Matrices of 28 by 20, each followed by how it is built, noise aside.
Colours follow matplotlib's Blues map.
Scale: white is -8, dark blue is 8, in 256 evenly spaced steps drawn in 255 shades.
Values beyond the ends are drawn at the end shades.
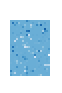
sparse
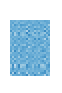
low rank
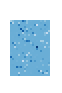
sparse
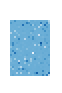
sparse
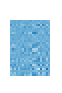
low rank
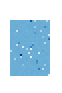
sparse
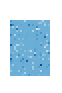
sparse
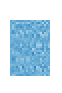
low rank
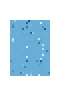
sparse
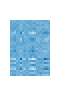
low rank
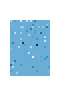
sparse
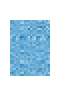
low rank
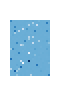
sparse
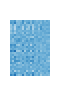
low rank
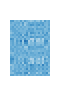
low rank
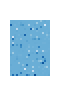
sparse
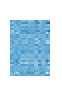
low rank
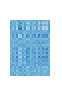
low rank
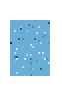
sparse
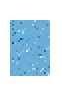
sparse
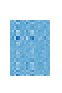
low rank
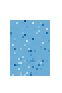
sparse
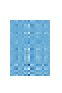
low rank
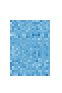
low rank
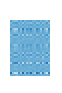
low rank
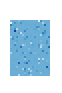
sparse
